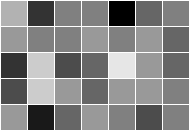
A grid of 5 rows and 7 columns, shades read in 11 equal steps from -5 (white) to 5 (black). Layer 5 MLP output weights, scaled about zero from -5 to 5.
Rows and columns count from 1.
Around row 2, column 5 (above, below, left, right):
5 -4 -1 -1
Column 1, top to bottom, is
-2 -1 3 2 -1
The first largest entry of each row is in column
5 7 1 1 2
